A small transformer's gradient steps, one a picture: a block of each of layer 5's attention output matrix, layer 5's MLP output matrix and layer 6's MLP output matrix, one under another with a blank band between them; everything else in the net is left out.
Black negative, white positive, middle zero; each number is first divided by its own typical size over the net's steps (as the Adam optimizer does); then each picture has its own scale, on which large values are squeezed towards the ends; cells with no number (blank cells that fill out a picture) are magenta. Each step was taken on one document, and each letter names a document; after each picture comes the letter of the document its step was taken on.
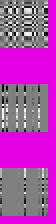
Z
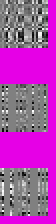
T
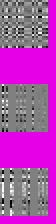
T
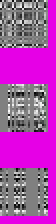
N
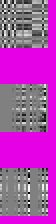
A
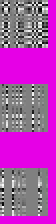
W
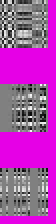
A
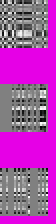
A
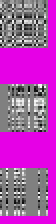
N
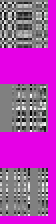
A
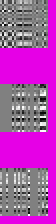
A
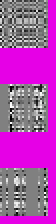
N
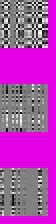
W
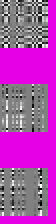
W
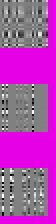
T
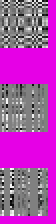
W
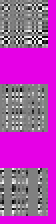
W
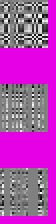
W
